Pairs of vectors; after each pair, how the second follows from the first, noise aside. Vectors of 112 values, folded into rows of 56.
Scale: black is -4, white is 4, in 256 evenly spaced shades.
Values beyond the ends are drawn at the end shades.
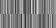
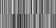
shuffled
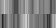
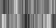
negated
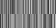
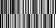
scaled up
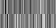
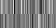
shuffled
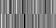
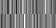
negated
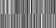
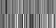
shuffled
